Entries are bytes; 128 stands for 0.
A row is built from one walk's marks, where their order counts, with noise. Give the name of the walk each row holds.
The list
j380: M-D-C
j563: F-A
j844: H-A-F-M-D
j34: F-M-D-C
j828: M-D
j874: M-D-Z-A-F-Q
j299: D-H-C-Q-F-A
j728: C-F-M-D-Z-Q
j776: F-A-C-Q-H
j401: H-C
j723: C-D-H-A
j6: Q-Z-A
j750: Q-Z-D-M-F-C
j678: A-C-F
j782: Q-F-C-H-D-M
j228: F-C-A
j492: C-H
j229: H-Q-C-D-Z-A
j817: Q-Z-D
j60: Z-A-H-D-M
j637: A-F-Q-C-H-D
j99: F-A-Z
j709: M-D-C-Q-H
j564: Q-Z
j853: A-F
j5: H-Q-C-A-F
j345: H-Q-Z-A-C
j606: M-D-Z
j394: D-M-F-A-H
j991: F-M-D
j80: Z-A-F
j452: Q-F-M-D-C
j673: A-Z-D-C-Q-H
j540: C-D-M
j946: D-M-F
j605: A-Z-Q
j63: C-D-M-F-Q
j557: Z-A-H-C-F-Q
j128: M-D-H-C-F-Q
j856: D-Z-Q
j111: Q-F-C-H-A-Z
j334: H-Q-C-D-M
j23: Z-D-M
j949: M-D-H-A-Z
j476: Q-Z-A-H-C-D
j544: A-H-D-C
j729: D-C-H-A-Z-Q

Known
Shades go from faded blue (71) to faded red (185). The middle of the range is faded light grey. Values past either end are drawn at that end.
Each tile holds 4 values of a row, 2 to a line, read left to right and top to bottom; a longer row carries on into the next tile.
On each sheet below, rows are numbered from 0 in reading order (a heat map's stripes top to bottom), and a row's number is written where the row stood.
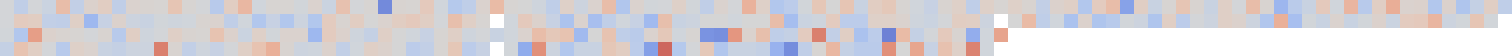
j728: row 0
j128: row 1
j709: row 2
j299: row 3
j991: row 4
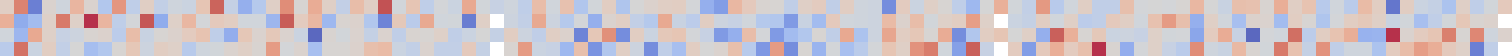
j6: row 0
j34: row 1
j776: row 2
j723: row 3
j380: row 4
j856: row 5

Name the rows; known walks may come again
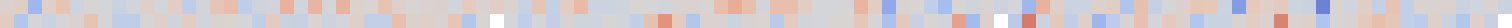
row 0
j750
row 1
j111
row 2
j723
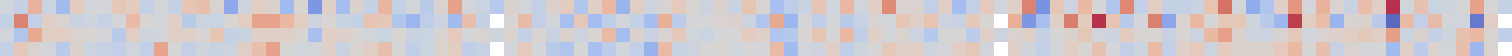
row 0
j544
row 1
j709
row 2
j6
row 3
j299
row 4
j128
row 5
j476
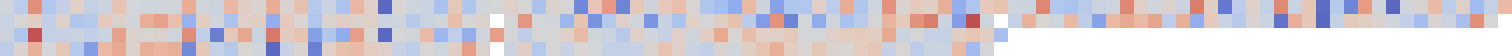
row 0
j776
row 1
j380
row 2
j678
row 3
j228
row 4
j229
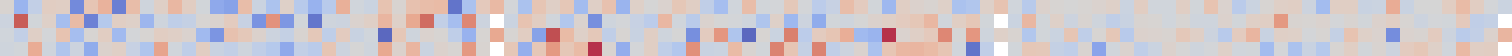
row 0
j540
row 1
j63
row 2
j729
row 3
j34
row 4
j856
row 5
j728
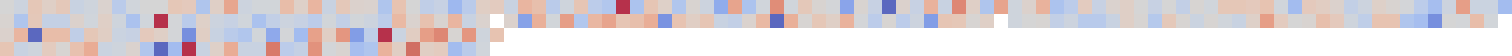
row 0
j452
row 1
j99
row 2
j844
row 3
j23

